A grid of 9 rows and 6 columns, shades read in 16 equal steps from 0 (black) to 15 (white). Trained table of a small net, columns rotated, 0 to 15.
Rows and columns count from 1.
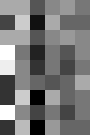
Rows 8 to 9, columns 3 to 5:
4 7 4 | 0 9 6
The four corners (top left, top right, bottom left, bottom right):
10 7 3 6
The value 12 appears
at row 2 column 2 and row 7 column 2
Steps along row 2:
up down up down same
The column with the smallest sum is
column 3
